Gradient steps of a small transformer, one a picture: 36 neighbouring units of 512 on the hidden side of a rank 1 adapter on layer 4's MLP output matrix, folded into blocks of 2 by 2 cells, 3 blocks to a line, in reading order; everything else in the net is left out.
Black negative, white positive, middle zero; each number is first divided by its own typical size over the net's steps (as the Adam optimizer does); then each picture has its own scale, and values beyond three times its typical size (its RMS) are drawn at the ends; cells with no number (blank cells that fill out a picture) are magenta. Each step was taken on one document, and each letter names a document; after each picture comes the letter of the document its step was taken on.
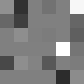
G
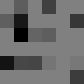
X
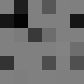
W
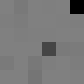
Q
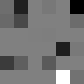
G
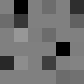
G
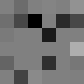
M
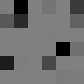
G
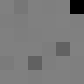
Q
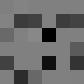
M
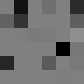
G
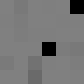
Q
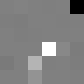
Q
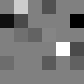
W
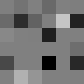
M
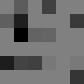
X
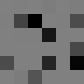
M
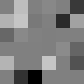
M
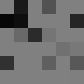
W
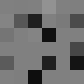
M
